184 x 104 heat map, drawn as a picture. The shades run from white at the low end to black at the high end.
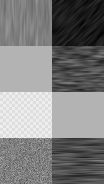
It is made of 4 by 2 panels. Panel 1,1: middling, streaked downward, faint in contrast. Panel 1,2: very high, slanting up to the right, faint in contrast. Panel 2,1: low, flat. Panel 2,2: high, streaked across. Panel 3,1: very low, checkered, faint in contrast. Panel 3,2: low, flat. Panel 4,1: middling, fine-grained. Panel 4,2: high, streaked across.
